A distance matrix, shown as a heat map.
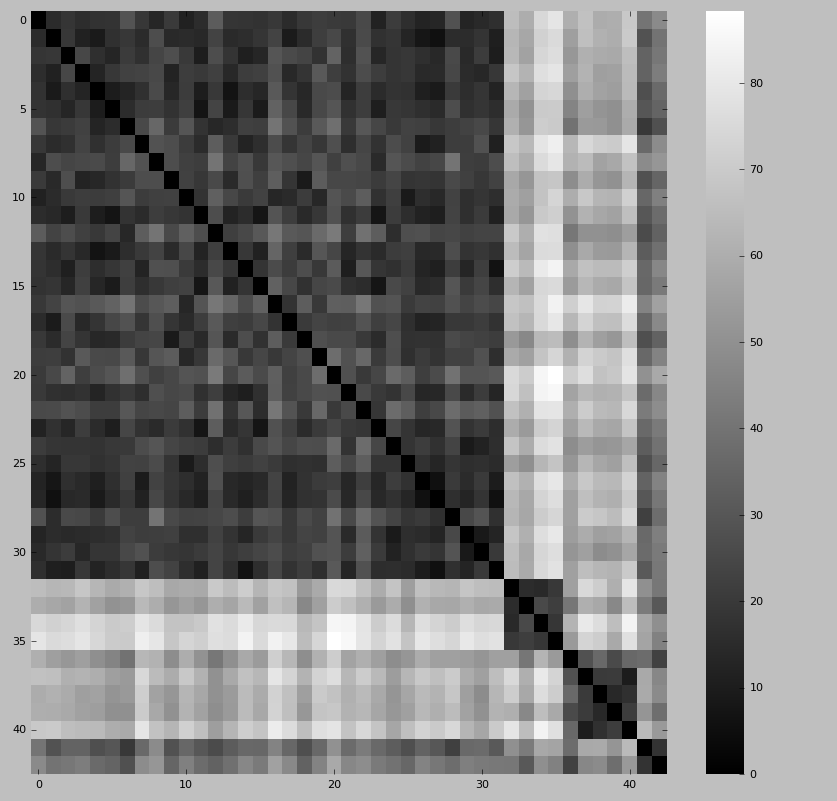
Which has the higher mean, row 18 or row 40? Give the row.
40
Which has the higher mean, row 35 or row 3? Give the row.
35
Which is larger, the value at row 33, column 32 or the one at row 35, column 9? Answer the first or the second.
the second
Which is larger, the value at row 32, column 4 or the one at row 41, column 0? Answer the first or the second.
the first
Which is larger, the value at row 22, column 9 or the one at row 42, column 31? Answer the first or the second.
the second
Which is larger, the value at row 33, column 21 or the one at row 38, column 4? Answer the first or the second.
the first
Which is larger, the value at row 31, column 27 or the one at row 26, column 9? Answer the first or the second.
the second
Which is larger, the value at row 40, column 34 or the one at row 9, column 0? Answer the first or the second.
the first
